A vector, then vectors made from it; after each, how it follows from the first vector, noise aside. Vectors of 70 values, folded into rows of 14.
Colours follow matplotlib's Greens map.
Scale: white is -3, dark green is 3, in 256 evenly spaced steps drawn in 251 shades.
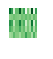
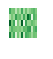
wrapped around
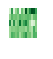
sign-scrambled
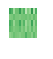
shrunk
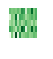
wrapped around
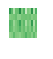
shrunk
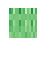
shrunk
